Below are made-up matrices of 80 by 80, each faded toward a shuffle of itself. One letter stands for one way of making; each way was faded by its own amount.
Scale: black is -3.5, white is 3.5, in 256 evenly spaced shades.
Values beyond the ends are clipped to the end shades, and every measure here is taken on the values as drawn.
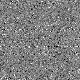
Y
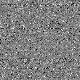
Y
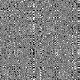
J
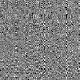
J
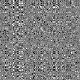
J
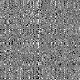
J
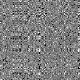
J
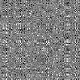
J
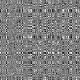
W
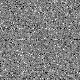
Y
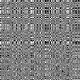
W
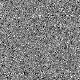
Y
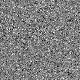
Y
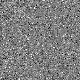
Y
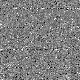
Y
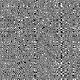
J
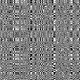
W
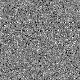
Y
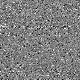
Y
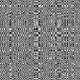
W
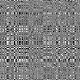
W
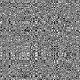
J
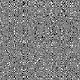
J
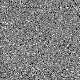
Y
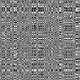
W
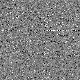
Y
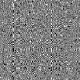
J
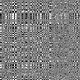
W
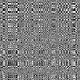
W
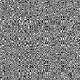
J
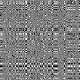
W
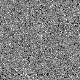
Y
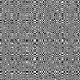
W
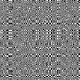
W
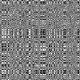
W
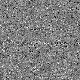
Y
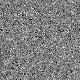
Y
